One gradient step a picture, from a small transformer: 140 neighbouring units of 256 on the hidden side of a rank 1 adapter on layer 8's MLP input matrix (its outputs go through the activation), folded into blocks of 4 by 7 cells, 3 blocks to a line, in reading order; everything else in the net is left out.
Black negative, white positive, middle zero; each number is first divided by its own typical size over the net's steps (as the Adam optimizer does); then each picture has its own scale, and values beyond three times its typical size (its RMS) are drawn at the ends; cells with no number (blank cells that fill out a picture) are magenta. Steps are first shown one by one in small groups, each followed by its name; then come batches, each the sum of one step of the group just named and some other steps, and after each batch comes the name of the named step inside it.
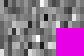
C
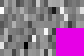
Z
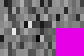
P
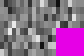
C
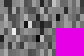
P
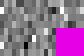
Z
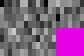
P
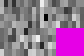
C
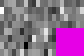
Z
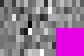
C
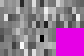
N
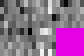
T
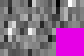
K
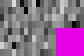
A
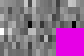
K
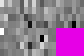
N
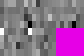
A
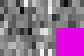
T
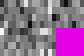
T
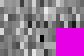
N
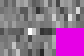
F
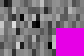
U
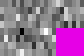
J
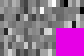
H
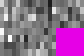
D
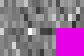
F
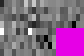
U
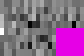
U
